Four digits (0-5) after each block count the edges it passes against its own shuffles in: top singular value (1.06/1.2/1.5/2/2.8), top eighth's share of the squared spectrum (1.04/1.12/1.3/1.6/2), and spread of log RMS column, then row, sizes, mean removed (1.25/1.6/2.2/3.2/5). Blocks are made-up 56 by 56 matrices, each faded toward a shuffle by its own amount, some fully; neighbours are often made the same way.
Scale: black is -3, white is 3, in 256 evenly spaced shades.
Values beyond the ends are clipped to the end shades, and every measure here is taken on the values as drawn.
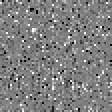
2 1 0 0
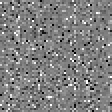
3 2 1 0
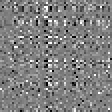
4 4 3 3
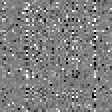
4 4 2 2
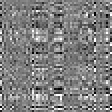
5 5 4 3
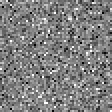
0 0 0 0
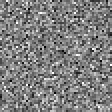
1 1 1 0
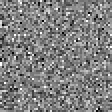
0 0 1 0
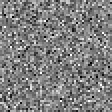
0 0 0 0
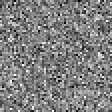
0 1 2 0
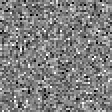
0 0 0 0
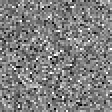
0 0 0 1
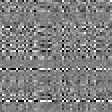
5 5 3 4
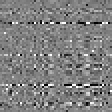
4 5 2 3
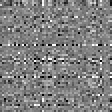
4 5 2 3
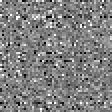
4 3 2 2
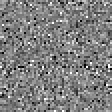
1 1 0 2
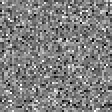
0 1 0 2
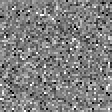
0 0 0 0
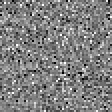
0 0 0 0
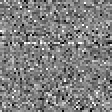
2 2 0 2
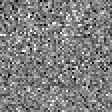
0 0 0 1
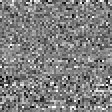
1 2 0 3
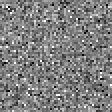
0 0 0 1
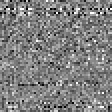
2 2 0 3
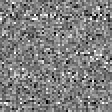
1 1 0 2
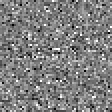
0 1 0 1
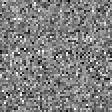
0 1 0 2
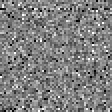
1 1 0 1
